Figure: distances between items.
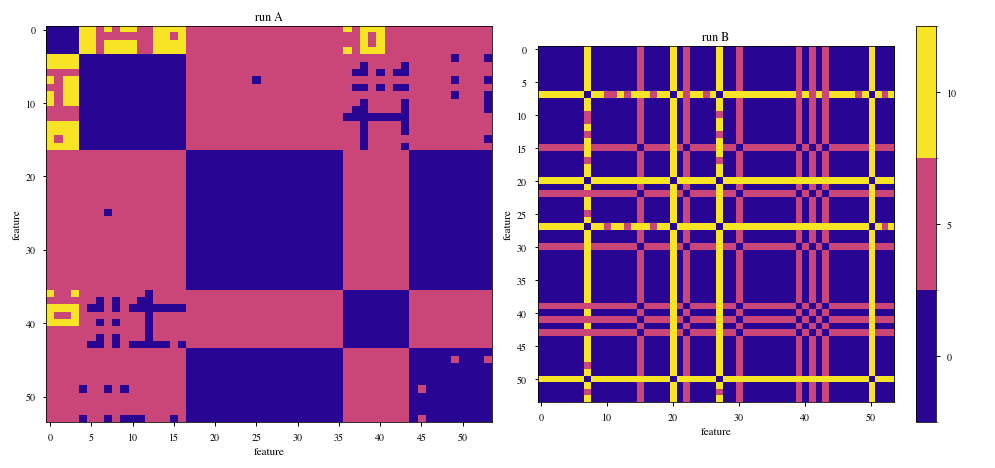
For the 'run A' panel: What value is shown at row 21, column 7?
5
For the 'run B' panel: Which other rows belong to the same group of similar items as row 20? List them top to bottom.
7, 27, 50
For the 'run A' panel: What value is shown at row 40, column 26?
5
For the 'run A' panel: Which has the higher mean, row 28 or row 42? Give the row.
42
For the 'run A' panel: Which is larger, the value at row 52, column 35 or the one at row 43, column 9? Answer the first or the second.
the second
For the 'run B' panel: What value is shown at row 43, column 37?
5
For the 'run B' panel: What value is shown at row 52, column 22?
5
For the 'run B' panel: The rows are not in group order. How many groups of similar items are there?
3
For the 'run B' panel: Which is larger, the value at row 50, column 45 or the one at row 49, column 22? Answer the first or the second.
the first
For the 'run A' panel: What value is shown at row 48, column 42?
5
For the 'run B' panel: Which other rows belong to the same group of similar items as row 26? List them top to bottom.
0, 1, 2, 3, 4, 5, 6, 8, 9, 10, 11, 12, 13, 14, 16, 17, 18, 19, 21, 23, 24, 25, 28, 29, 31, 32, 33, 34, 35, 36, 37, 38, 40, 42, 44, 45, 46, 47, 48, 49, 51, 52, 53
